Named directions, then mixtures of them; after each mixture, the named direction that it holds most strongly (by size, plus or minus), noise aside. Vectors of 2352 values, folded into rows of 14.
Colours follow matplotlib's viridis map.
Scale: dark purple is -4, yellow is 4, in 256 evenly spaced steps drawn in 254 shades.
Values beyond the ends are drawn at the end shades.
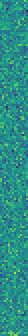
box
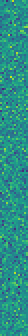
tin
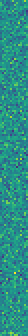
box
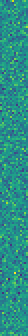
tin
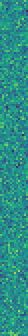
box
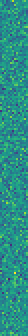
tin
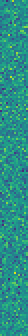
tin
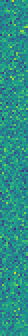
tin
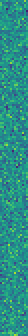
box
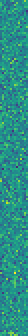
box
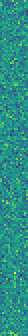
box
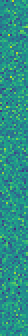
tin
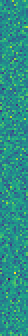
tin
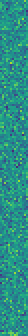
box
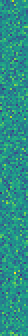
tin
